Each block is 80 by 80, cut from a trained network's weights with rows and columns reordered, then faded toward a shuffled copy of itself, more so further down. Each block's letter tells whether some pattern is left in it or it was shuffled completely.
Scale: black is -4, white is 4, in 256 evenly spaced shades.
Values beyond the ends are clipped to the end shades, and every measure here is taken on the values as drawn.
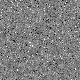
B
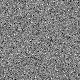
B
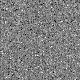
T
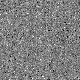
T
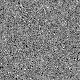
B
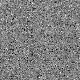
T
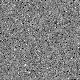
B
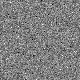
B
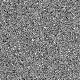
B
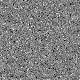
B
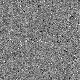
T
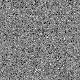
T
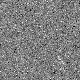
B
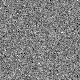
B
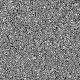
B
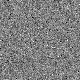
B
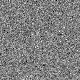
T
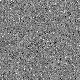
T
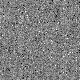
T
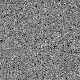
B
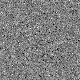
B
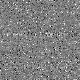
T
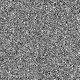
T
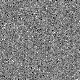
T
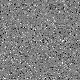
T
